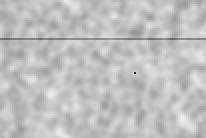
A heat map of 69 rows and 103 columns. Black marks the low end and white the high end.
Lone odd cells: 1, lower than its neighbours. Mirror symmetry: none. Slope: none. Odd lines: row 20. Histogram: skewed, a long tail of low values.
